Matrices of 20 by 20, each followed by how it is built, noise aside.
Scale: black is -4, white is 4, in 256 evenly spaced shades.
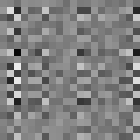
low rank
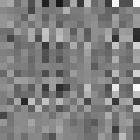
low rank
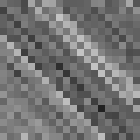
Toeplitz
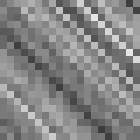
Toeplitz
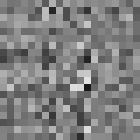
low rank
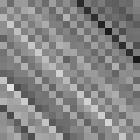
Toeplitz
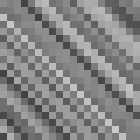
Toeplitz
